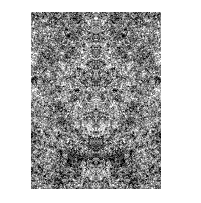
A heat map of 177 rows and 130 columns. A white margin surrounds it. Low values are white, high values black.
Average level on the scale: 50%. Slope: none. Mirror symmetry: left to right.
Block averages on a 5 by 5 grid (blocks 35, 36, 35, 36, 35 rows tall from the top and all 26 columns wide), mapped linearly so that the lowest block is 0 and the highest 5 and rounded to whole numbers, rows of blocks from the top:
1 3 0 3 1 / 2 0 1 0 2 / 0 0 0 0 0 / 1 2 1 2 1 / 2 5 2 5 2
